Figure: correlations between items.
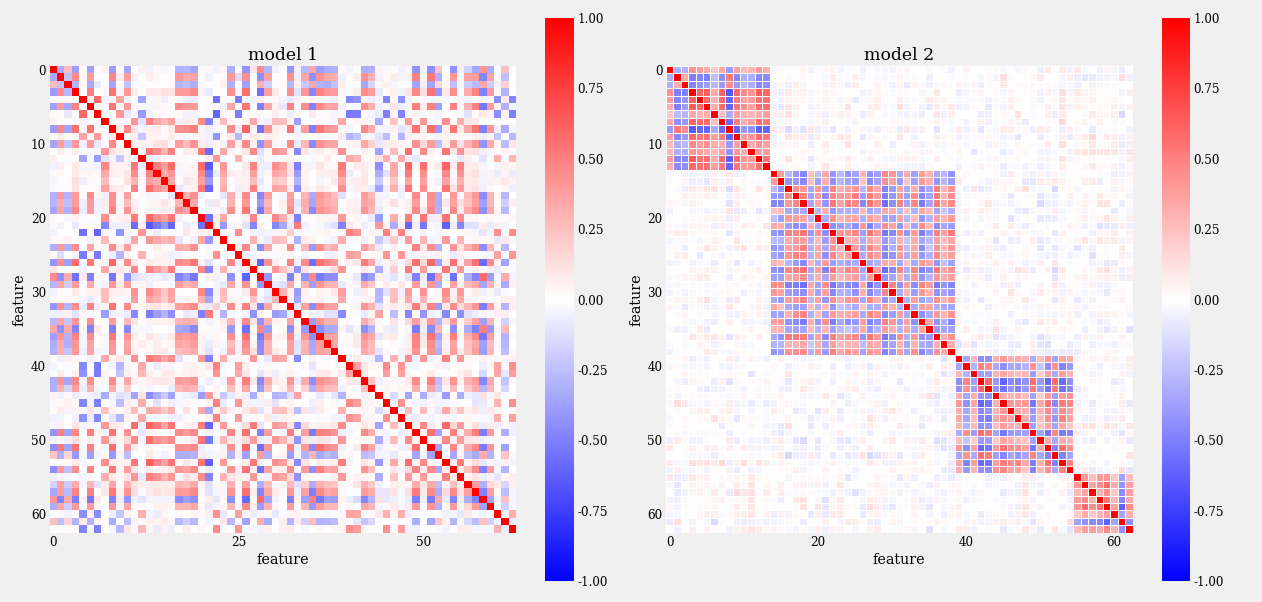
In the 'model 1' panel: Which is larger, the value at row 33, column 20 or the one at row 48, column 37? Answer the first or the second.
the second
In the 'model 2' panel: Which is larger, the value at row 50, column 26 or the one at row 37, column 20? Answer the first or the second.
the second
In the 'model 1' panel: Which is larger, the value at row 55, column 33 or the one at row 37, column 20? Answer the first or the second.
the second
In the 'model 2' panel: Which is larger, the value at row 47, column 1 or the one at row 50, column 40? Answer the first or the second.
the first
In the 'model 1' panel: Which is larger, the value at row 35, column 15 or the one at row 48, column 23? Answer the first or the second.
the second
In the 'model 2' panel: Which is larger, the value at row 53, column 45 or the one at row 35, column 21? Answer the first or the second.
the first
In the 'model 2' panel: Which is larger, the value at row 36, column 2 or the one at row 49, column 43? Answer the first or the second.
the second
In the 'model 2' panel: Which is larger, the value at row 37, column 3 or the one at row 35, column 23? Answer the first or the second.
the first
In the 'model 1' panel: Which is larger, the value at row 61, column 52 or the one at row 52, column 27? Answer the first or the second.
the first
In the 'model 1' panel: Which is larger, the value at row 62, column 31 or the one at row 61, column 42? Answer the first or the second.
the first
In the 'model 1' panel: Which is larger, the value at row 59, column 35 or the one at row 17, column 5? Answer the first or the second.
the second
